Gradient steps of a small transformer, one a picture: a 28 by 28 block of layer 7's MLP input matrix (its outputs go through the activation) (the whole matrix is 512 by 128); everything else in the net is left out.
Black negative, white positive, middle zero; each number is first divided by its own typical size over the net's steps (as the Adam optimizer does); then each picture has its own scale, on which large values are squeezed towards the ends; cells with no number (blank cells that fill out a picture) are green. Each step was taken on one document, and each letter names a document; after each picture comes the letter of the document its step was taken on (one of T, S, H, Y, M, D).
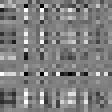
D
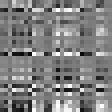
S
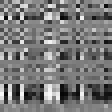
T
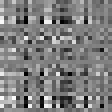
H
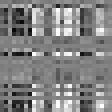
S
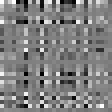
D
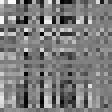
H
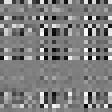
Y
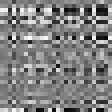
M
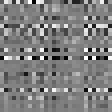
Y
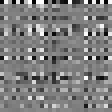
Y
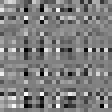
D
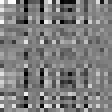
D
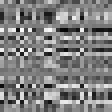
T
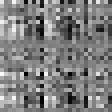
H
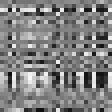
M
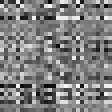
T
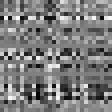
T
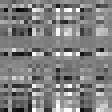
S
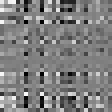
D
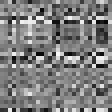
M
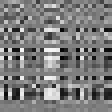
T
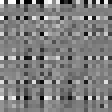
H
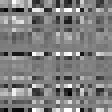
S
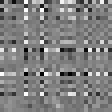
D
